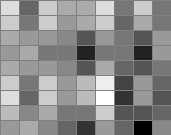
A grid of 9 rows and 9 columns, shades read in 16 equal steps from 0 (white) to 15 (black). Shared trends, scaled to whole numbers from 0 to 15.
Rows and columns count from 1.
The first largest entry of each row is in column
2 7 5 5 5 7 7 7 8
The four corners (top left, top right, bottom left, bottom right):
2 8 6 7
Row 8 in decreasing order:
10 10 9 8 8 7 5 4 3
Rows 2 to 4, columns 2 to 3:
8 3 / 6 6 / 5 8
